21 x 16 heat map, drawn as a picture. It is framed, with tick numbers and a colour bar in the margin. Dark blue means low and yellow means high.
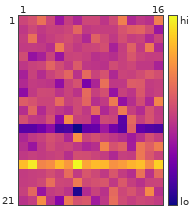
Slope: none. Histogram: heavy tails on both sides. Odd lines: rows 13 and 17.
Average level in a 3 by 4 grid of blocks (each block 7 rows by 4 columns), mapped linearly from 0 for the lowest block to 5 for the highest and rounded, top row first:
2222 / 0001 / 4445
